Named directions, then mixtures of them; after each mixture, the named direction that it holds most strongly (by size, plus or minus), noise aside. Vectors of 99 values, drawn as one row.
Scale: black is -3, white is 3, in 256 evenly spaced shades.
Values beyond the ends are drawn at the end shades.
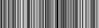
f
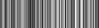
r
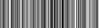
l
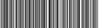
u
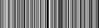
u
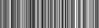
r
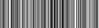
l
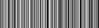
u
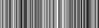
f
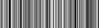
l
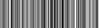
l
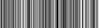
f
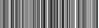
l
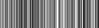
f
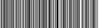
u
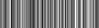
r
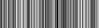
f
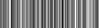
l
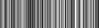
r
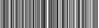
u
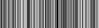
f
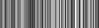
r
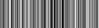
l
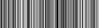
f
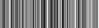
l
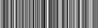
u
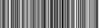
l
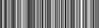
r
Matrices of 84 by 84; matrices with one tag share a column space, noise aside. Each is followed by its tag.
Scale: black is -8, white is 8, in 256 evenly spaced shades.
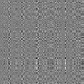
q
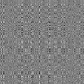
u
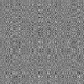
u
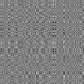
u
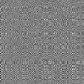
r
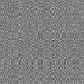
q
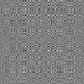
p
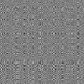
r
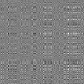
r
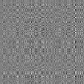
u
